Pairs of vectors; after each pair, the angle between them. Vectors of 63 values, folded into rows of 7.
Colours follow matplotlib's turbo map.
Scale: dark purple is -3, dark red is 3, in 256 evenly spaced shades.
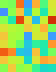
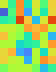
nearly parallel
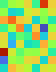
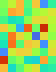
nearly opposite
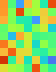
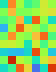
partly opposed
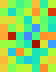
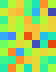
nearly opposite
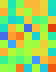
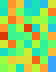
nearly opposite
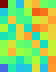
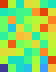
nearly parallel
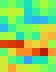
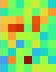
partly opposed
